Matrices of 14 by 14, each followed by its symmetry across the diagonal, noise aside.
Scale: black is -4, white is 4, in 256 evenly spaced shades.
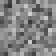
neither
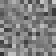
antisymmetric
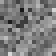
symmetric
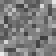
symmetric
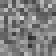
neither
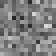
neither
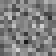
antisymmetric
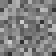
symmetric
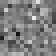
antisymmetric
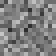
symmetric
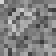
symmetric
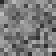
symmetric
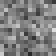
antisymmetric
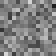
antisymmetric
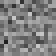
neither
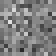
neither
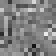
antisymmetric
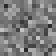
symmetric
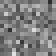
neither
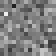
antisymmetric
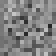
neither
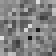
symmetric
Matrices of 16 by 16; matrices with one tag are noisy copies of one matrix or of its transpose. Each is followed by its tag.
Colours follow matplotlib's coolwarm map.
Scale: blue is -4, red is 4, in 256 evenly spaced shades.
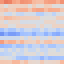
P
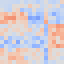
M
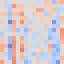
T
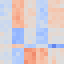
M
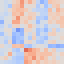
M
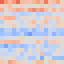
P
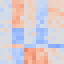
M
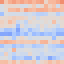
P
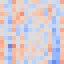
T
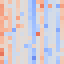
P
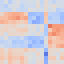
M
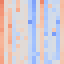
P
